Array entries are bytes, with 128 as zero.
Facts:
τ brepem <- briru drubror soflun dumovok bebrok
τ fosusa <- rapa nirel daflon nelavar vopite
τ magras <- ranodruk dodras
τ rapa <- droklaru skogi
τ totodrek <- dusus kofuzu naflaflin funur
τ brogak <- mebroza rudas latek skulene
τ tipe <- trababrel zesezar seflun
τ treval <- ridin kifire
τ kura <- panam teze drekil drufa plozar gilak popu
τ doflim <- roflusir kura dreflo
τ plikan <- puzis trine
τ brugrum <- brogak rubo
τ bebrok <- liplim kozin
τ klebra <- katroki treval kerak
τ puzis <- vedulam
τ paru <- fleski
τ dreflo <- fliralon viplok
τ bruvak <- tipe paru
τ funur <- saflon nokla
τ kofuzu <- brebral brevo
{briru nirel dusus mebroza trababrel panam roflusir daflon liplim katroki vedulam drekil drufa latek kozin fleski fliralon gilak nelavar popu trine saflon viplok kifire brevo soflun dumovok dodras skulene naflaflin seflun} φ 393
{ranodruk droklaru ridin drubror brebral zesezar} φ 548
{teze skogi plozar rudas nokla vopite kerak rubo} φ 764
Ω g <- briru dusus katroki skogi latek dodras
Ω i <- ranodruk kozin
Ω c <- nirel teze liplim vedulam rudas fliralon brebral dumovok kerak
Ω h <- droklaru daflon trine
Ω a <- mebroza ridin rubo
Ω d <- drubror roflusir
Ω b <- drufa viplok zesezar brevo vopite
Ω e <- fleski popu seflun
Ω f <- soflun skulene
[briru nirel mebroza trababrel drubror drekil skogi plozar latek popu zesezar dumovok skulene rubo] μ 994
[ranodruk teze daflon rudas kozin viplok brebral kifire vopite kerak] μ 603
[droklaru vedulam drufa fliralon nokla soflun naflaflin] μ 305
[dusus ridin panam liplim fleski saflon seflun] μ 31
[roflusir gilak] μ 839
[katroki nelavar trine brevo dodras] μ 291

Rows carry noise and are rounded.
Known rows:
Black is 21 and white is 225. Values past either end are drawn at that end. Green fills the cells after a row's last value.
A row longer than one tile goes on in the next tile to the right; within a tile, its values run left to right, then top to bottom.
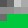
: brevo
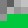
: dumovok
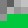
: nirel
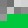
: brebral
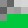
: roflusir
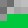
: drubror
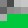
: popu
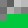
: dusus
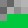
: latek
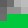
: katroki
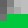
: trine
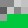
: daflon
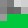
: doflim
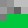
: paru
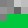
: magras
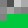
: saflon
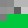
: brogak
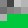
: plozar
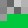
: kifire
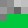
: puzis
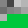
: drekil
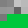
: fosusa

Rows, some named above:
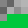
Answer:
latek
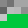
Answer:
droklaru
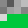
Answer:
fliralon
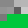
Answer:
brogak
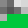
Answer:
kura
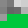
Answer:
doflim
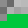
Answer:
ridin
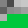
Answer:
popu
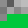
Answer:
seflun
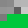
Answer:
brogak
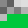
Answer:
teze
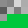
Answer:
ranodruk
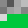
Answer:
fliralon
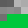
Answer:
nelavar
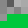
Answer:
trababrel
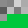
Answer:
kozin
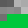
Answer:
nelavar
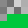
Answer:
vopite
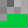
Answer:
zesezar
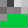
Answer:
gilak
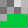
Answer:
viplok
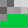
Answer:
roflusir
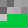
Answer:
soflun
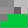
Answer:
brugrum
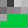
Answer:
panam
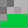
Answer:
rubo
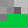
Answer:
tipe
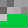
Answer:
soflun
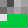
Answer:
drufa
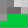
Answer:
dreflo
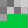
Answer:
rudas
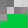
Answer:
brebral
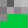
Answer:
fleski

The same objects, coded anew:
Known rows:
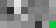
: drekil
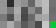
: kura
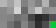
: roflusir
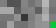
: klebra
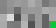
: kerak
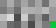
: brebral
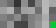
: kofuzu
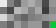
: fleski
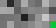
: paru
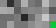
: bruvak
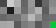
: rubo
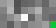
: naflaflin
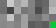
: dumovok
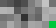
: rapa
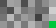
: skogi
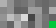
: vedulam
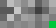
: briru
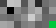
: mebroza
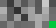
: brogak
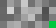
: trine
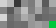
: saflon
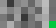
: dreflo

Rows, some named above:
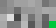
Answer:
kerak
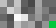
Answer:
drufa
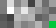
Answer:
brevo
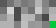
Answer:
daflon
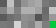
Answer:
nelavar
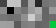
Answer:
mebroza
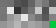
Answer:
droklaru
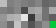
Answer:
fliralon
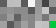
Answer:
ranodruk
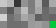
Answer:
saflon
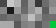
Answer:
rubo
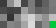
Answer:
skulene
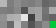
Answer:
fliralon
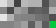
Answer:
liplim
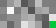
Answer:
vopite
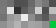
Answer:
droklaru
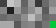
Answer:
rubo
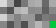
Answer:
dusus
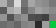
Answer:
gilak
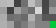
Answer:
ridin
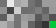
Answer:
drubror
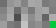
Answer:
kifire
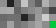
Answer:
tipe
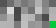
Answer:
daflon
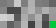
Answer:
rudas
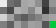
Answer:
seflun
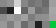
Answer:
popu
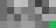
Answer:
trababrel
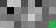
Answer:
mebroza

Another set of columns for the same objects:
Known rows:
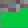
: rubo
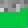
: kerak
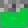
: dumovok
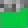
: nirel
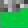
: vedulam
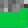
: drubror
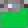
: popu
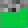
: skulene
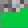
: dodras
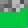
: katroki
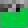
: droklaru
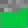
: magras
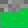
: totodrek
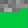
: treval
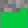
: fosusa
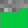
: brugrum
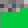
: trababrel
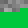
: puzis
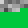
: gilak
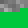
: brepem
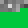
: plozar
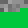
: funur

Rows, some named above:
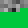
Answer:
skulene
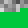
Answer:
rudas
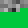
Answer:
skulene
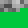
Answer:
nelavar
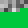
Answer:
saflon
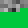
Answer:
skulene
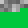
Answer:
roflusir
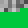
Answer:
dusus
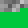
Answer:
ranodruk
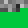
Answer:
soflun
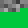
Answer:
mebroza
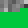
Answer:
drubror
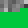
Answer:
drubror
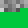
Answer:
vopite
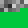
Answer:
trine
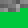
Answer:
rubo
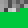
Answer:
ridin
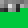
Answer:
drufa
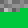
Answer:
brogak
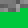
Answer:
rubo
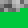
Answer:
nelavar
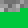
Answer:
kifire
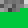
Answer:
zesezar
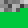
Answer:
daflon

